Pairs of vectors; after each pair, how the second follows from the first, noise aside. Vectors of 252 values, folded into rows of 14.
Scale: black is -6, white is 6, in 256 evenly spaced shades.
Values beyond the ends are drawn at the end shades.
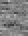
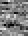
scaled up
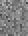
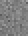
shrunk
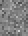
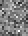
scaled up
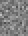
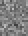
shuffled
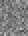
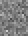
shuffled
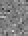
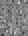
shuffled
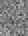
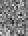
scaled up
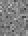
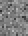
sign-scrambled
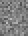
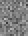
negated
